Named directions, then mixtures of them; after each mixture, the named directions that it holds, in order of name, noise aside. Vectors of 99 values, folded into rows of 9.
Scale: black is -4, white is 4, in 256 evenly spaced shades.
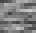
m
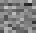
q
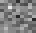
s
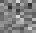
q, s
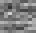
m, s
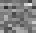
q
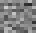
q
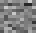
q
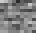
m, s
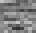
m, q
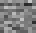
q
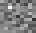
s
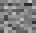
q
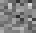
q, s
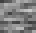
m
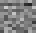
q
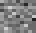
q, s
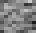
m, q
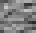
m, q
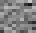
m, q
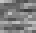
m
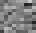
m, q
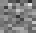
q, s
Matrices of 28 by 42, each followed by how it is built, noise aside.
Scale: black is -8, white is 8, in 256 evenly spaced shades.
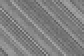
Toeplitz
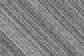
Toeplitz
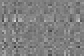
low rank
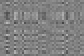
low rank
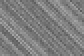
Toeplitz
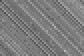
Toeplitz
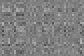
low rank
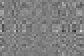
low rank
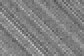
Toeplitz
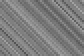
Toeplitz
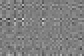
low rank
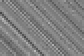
Toeplitz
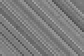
Toeplitz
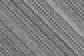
Toeplitz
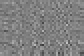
low rank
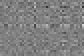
low rank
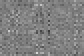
low rank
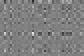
low rank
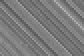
Toeplitz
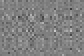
low rank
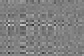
low rank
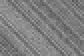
Toeplitz
